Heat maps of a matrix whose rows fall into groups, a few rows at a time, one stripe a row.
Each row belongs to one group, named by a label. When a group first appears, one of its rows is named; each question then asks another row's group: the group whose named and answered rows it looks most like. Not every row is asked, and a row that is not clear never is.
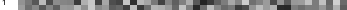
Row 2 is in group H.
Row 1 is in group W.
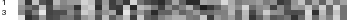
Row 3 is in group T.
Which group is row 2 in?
W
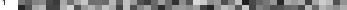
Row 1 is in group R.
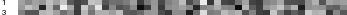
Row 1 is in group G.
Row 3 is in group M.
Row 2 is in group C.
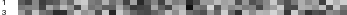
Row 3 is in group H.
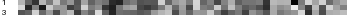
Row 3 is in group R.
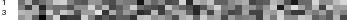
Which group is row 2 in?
H
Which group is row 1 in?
G
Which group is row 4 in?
W
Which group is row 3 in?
C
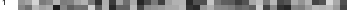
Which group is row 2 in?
H
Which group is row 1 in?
H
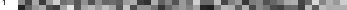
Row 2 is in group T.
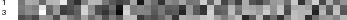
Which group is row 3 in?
W
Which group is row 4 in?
R
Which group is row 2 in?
W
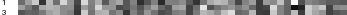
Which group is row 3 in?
M
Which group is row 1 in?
C
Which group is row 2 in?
M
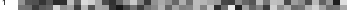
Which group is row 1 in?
R
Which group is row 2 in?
M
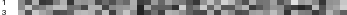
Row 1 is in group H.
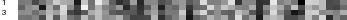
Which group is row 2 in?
C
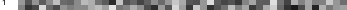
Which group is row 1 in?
H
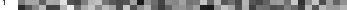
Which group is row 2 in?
T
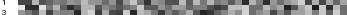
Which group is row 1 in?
R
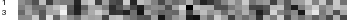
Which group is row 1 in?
W
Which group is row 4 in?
C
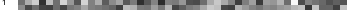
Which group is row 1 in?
C
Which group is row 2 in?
R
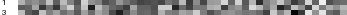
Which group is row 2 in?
R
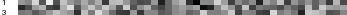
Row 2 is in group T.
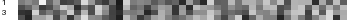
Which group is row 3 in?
R
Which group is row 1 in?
W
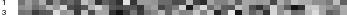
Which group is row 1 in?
W
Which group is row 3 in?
M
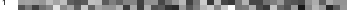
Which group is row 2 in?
M
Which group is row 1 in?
G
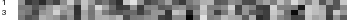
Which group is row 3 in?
M
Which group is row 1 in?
R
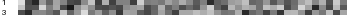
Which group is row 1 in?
W
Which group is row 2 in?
W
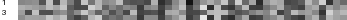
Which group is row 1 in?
C
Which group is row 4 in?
G
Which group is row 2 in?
G
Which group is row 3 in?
H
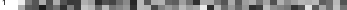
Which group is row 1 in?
W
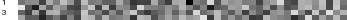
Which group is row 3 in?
R
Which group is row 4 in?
T
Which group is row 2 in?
W
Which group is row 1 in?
C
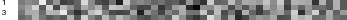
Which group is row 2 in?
C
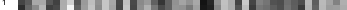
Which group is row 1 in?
T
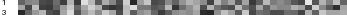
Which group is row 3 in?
T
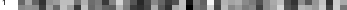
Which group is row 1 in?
C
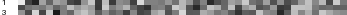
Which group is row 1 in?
W
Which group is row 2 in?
H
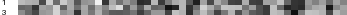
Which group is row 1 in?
C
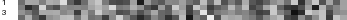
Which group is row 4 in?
C
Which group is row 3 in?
M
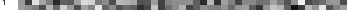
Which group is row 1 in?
H
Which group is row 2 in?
C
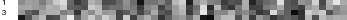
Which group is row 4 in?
T
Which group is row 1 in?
G
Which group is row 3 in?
M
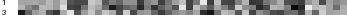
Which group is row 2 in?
G
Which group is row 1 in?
G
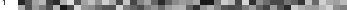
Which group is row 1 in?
T
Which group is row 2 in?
H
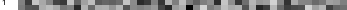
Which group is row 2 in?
M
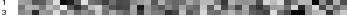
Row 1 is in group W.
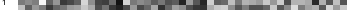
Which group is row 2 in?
H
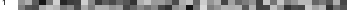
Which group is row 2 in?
M
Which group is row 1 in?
W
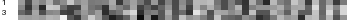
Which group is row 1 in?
R
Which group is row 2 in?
R
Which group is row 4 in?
G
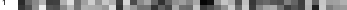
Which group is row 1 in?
T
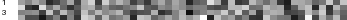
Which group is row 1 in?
H
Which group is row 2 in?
W
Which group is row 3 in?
C
